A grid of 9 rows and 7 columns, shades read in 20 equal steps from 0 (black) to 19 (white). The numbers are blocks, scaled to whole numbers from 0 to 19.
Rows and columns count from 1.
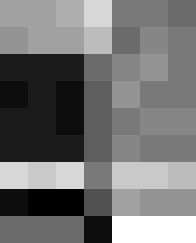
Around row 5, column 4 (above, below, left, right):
7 7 1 9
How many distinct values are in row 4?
5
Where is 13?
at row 1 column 3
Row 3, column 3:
2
